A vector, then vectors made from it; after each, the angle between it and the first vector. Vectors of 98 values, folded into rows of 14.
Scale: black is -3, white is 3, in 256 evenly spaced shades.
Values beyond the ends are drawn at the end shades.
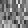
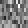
nearly parallel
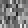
partly aligned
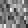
partly aligned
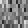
nearly opposite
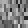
nearly opposite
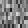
nearly opposite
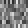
orthogonal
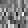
partly aligned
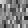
partly opposed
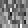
partly aligned
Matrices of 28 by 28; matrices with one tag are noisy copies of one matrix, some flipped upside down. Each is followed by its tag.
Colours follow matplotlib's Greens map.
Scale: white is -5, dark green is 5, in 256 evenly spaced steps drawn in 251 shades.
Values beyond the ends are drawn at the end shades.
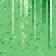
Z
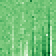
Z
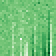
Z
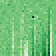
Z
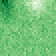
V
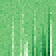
Z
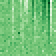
Z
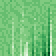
Z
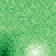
V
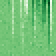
Z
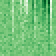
Z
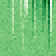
Z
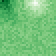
V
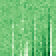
Z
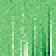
Z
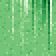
Z
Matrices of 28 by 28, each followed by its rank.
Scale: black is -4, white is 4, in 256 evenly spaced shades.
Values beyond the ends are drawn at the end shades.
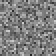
full rank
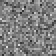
full rank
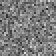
full rank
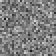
full rank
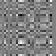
two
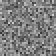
full rank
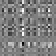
two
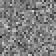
full rank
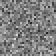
full rank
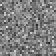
full rank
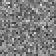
full rank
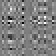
two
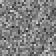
full rank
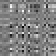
two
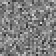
full rank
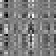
two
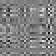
two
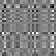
two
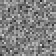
full rank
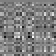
two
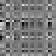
two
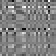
two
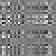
two
